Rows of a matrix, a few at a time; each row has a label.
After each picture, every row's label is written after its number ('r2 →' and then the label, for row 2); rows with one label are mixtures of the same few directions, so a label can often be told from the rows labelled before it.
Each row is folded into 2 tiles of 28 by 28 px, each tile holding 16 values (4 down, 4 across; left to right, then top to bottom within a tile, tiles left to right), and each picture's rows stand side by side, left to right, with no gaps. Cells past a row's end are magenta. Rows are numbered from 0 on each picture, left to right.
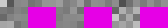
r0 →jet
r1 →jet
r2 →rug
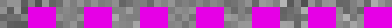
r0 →rug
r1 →jet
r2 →rug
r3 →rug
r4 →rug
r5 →jet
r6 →rug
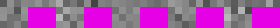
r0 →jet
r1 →rug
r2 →rug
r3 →rug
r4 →rug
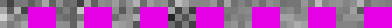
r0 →rug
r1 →jet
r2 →jet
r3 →rug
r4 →jet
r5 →rug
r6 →jet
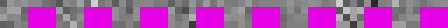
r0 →jet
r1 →rug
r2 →jet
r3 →jet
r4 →jet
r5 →rug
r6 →rug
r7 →jet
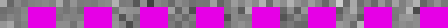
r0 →jet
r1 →jet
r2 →rug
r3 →rug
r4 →rug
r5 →rug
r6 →jet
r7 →jet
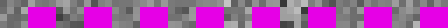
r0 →jet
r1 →rug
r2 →jet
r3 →jet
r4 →jet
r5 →jet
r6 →jet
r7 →jet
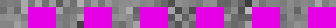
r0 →rug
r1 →jet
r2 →jet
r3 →rug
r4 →jet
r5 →rug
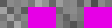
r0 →rug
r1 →rug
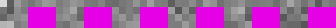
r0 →jet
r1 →jet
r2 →rug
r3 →rug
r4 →jet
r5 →rug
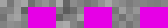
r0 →jet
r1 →jet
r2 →rug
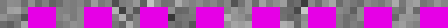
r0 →jet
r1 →rug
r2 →rug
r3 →rug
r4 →rug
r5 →jet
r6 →jet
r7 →jet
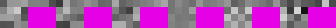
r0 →jet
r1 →jet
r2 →jet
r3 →jet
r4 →rug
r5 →rug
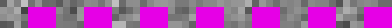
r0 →jet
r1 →jet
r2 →jet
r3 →jet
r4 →jet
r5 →jet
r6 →jet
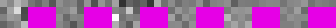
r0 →jet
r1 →rug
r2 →rug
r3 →rug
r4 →rug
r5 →jet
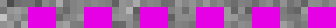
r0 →rug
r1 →jet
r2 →jet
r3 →rug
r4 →rug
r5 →jet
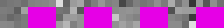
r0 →jet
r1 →jet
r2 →rug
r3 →jet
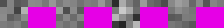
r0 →jet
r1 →rug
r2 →jet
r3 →rug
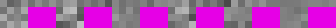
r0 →rug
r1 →jet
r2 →rug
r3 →jet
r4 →jet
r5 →jet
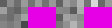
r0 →jet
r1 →rug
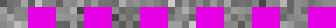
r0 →rug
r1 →jet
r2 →rug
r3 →jet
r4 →rug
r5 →jet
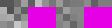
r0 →rug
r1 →rug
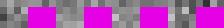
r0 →rug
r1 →rug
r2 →rug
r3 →rug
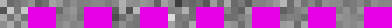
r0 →rug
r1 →jet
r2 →rug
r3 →rug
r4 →jet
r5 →jet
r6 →rug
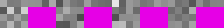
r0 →rug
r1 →jet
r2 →jet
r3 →jet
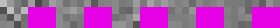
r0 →rug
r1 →rug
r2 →jet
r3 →jet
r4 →rug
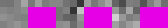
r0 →rug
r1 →jet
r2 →rug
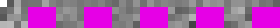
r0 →jet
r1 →jet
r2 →jet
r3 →jet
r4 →jet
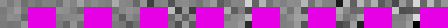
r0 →jet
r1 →jet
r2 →rug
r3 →rug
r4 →jet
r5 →jet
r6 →jet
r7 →jet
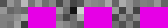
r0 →jet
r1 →jet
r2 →rug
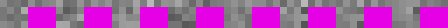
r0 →jet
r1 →jet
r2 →rug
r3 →rug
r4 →rug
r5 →jet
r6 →jet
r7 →jet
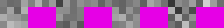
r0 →rug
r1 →jet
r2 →rug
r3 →rug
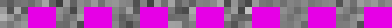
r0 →rug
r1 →jet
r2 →rug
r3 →jet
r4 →jet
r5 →jet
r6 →jet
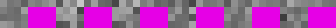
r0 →jet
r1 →jet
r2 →jet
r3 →jet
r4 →jet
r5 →rug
